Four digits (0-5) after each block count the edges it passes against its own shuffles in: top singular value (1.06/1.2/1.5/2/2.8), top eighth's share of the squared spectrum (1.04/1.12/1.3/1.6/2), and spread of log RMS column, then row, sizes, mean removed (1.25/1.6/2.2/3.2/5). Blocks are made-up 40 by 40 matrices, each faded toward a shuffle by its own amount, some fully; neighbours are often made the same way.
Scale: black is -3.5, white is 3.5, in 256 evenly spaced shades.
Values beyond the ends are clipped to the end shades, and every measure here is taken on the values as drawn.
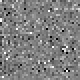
2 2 0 0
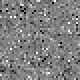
0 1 0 0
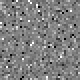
0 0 0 0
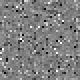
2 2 0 0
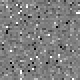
1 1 0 0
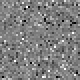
1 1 0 0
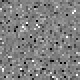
0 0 0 0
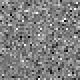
0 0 0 0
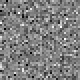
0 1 1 0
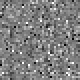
2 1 0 0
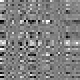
4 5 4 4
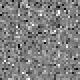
3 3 1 1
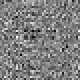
3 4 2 2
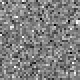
1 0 0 0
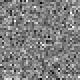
2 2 0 1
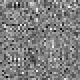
3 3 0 1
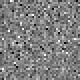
0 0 0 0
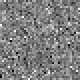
0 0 0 0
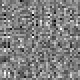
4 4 2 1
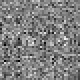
3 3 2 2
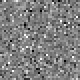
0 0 0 0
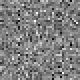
3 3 2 1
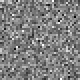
1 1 0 0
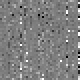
3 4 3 0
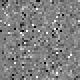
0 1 1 0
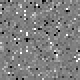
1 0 0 0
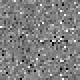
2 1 0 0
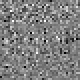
3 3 1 2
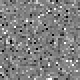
1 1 0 0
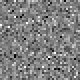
1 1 0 1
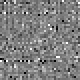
3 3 1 2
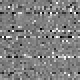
3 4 0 3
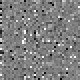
3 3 2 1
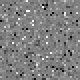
1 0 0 0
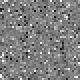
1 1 0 0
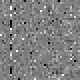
3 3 1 0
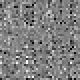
3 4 2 1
